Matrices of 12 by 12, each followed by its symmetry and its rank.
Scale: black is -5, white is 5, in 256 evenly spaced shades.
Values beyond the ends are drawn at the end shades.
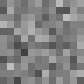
neither, full rank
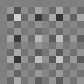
symmetric, rank one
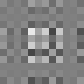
symmetric, rank one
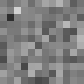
antisymmetric, full rank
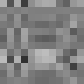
neither, rank two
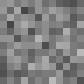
symmetric, full rank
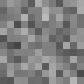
antisymmetric, full rank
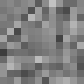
antisymmetric, full rank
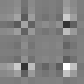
symmetric, rank one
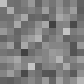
symmetric, full rank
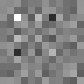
symmetric, rank two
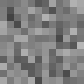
neither, full rank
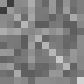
symmetric, full rank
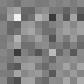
symmetric, rank two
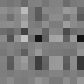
neither, rank two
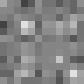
symmetric, rank two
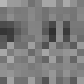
neither, rank two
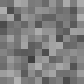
neither, full rank
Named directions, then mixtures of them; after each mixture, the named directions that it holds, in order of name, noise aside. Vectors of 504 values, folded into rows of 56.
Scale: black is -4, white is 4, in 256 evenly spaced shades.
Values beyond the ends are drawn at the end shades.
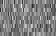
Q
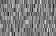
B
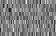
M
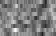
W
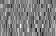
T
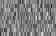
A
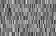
B, M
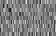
M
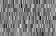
A, Q, T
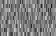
A, T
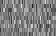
M, Q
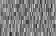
A, B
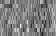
T, W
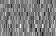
T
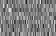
M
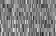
M, T, W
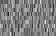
B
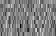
T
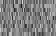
A, Q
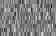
A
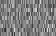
A, B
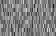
B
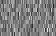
A, B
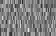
A, Q, T
